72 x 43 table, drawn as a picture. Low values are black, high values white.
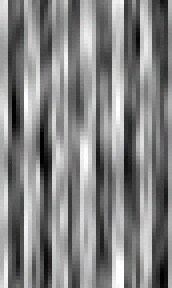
Upright stripes repeat 6 times across the table. There is no overall slope. Streaks run downward. On average the colour sits 50% of the way up the scale.
